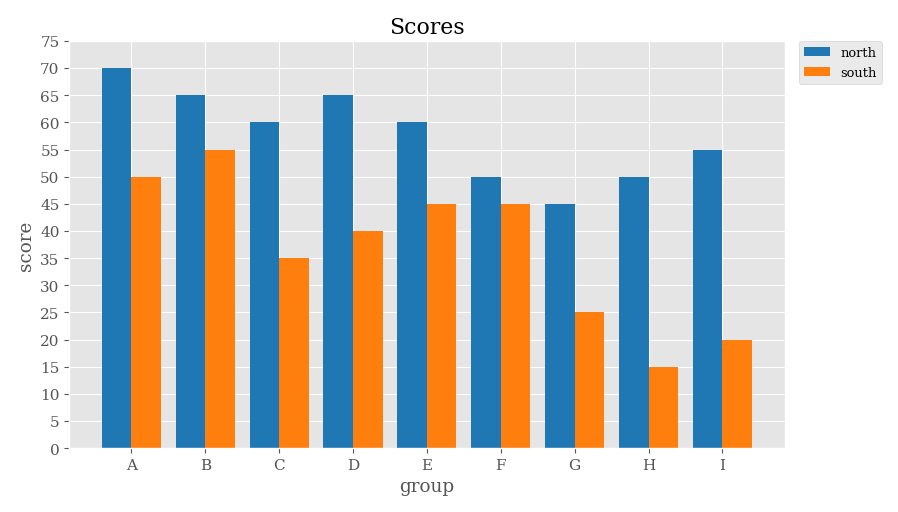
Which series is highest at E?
north
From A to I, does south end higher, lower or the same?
lower
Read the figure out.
Title: Scores
x-axis: group, ticks A B C D E F G H I
y-axis: score, ticks 0 5 10 15 20 25 30 35 40 45 50 55 60 65 70 75
Legend: north, south
Values:
north: 70 65 60 65 60 50 45 50 55
south: 50 55 35 40 45 45 25 15 20
